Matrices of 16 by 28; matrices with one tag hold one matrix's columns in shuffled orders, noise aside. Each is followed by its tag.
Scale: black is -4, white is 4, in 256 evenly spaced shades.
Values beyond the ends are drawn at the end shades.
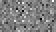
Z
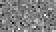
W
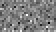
W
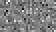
Z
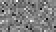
Z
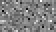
Z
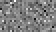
Z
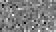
W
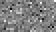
Z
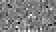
W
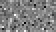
W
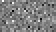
Z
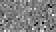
W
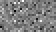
Z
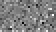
W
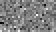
W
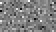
Z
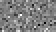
W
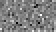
W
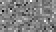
Z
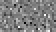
W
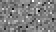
Z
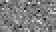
Z
